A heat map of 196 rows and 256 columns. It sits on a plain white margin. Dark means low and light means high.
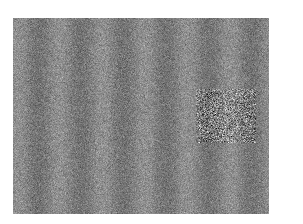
Odd patch: rougher, in the middle right. Roughest part: middle right. Slope: none. Stripes: upright, repeating 6 times.
